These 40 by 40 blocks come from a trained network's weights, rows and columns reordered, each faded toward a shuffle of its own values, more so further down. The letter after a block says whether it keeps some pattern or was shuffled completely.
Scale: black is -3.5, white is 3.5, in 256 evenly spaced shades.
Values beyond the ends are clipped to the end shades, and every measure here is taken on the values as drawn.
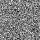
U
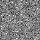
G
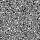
U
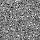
U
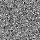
U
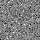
U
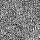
G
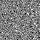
U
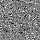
U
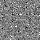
G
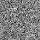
G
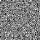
G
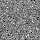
U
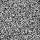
U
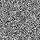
G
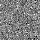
G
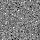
U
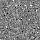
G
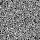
U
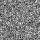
G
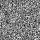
U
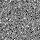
U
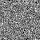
U
